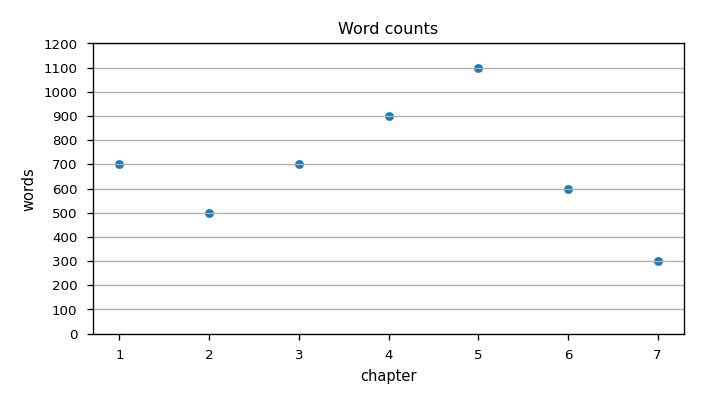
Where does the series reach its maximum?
5
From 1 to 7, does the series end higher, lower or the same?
lower
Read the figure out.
Title: Word counts
x-axis: chapter, ticks 1 2 3 4 5 6 7
y-axis: words, ticks 0 100 200 300 400 500 600 700 800 900 1000 1100 1200
Values:
700 500 700 900 1100 600 300
